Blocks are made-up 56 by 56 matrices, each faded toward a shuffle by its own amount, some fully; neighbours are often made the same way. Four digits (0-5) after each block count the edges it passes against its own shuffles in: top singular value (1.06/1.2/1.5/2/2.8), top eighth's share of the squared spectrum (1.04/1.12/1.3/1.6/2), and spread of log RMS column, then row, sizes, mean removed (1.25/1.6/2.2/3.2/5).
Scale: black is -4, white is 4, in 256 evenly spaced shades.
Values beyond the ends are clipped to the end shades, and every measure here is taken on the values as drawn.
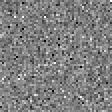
0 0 0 0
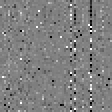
4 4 2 0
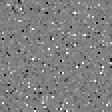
0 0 0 0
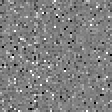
1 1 0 0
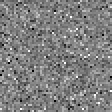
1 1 0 0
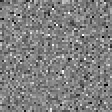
2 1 0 0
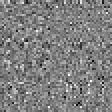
4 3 2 2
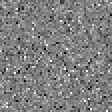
1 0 0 0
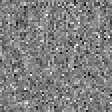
3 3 1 1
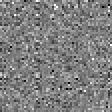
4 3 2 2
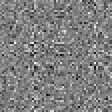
4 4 2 2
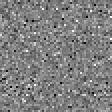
2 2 0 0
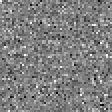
2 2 0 0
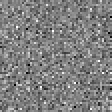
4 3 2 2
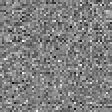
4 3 1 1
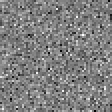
2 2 0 0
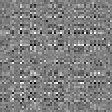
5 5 3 3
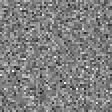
2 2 0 0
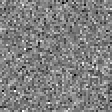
0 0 0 0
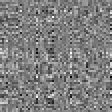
4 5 3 3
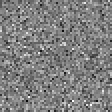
1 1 0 0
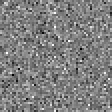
2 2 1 0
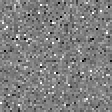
0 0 0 0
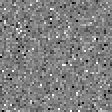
0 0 0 0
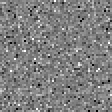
0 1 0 0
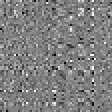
4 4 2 3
